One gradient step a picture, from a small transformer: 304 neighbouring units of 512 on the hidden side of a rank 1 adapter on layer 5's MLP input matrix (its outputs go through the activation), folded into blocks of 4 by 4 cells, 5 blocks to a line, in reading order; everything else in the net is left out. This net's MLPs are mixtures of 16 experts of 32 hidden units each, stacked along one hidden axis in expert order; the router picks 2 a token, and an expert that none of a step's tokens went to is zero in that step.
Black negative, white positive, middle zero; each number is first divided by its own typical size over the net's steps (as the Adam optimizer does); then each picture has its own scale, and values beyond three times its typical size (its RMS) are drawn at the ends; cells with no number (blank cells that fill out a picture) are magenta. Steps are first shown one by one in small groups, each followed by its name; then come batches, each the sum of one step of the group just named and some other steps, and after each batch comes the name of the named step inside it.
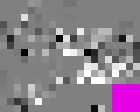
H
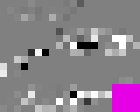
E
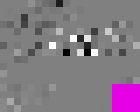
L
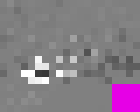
L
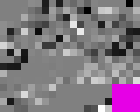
H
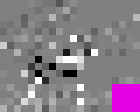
L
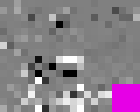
H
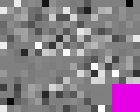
H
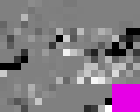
H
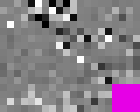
H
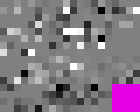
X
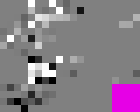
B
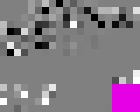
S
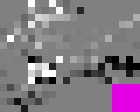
B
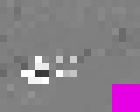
S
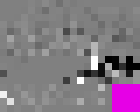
S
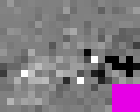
X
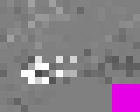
B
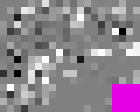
S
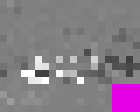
S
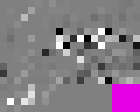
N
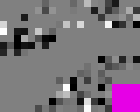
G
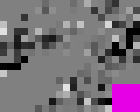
G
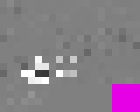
N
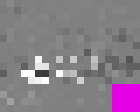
N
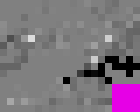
G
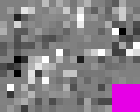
G
